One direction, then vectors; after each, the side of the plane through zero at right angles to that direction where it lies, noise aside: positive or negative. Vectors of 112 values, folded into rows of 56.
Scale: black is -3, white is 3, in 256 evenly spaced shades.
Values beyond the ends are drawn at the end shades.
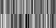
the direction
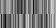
negative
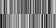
negative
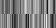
positive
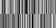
negative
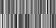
positive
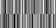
negative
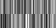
negative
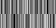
positive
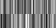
negative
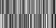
positive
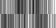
negative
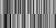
negative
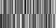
negative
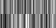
negative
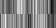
positive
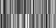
negative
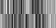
positive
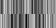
positive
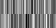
positive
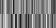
positive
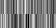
positive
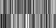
negative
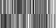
negative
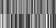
positive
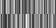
negative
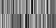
positive
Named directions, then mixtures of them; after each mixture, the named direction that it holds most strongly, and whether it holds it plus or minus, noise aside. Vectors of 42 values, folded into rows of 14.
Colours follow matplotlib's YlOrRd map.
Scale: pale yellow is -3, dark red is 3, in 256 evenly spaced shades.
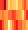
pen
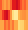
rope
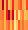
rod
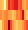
pen, minus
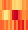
rope, minus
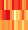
rope, plus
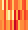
rod, minus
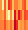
rod, minus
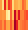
rod, minus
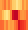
rope, minus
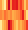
pen, minus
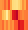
rope, minus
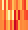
rod, minus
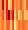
rod, plus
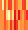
rod, minus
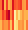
rod, plus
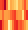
pen, plus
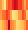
pen, minus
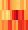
rope, minus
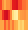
rope, plus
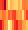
pen, plus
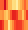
pen, plus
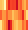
pen, minus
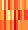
rod, minus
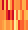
rod, plus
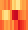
rope, minus
